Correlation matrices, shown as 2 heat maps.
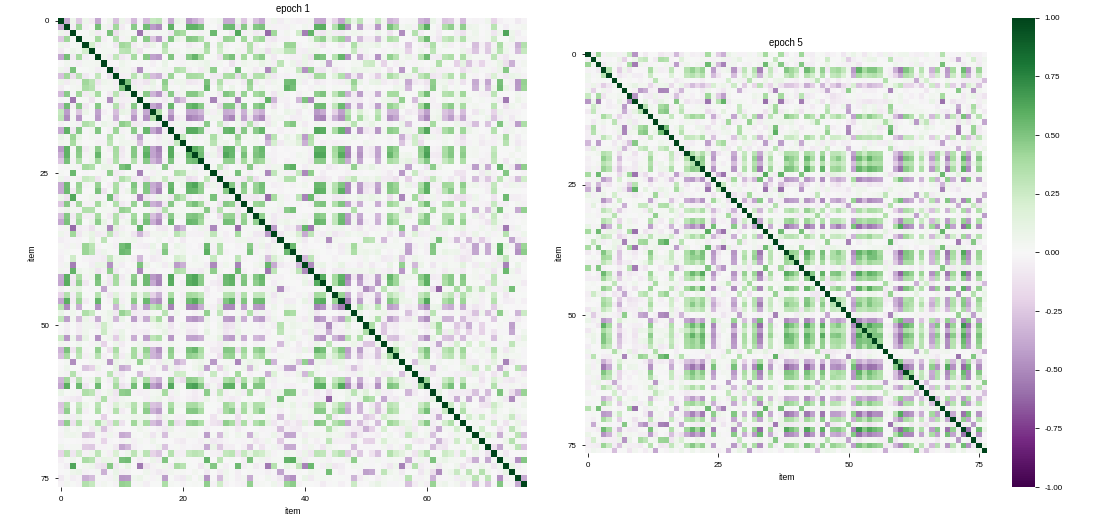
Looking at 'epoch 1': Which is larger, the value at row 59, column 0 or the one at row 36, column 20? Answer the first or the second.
the second
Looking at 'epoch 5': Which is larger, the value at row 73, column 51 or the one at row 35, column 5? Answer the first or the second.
the first
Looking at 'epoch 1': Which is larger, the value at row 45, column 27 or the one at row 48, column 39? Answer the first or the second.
the first
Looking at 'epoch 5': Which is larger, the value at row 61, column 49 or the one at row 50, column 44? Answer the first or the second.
the first
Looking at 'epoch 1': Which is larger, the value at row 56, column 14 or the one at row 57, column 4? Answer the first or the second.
the first
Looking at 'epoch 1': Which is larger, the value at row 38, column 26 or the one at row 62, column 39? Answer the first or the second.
the first
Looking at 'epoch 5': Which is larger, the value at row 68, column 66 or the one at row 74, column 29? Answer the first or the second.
the second
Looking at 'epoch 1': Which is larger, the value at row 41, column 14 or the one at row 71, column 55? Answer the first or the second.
the second
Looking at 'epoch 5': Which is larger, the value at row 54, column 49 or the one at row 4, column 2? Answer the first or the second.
the first
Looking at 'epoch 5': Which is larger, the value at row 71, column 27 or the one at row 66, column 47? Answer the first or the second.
the first
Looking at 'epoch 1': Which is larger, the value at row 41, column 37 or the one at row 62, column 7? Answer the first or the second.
the second
